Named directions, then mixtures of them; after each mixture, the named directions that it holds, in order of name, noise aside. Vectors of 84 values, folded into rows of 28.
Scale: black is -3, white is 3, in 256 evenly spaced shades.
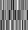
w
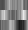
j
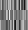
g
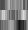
j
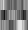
j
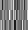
g, w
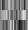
g, j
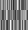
g, w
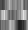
j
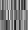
g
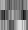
j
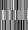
j, w
